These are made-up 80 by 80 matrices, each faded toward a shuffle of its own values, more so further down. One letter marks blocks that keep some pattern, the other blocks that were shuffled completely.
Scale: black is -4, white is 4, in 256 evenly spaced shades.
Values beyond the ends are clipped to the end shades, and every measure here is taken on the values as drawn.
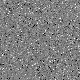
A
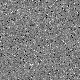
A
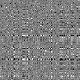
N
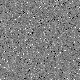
A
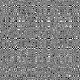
N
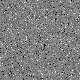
A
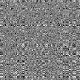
N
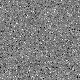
A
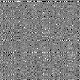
N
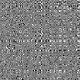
N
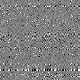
N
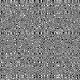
N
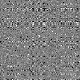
N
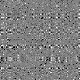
N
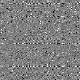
N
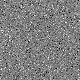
A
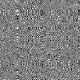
N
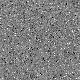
A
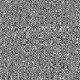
N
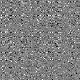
N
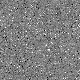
A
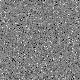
A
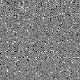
N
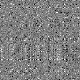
N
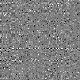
N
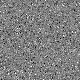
A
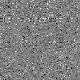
N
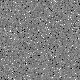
A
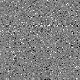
N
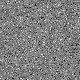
A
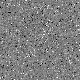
A
